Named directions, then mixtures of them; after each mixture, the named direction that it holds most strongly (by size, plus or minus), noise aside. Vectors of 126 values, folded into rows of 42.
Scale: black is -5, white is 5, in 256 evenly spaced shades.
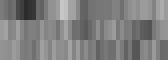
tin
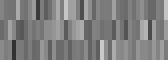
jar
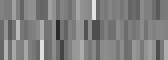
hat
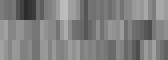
tin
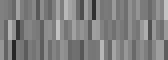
jar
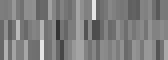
hat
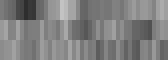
tin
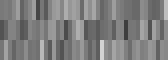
jar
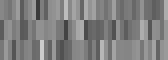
jar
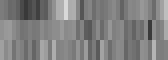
tin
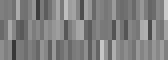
jar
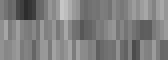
tin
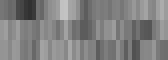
tin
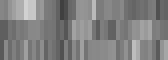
tin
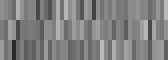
jar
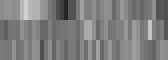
tin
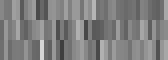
hat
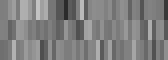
jar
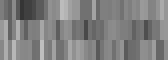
tin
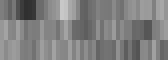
tin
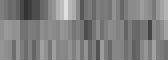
tin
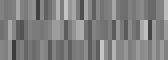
jar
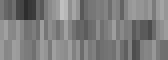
tin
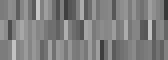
jar
